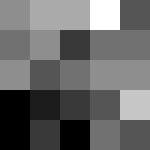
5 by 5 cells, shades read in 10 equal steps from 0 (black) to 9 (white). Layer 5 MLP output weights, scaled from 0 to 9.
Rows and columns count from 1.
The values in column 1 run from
0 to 5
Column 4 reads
9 4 5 3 4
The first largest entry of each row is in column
4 2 1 5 4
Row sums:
29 19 22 13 9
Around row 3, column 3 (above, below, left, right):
2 2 3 5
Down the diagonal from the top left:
5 5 4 3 3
